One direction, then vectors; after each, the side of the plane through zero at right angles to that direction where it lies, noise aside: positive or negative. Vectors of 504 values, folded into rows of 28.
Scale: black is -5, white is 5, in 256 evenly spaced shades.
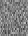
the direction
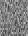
positive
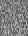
negative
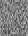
positive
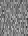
negative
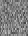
negative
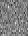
negative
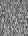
negative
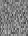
negative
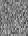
negative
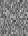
positive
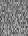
negative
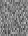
positive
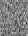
positive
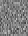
negative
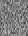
negative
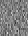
positive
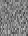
negative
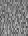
negative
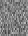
positive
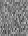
positive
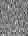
negative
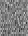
positive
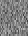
negative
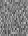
positive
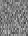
negative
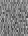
positive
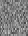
negative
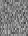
negative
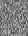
negative
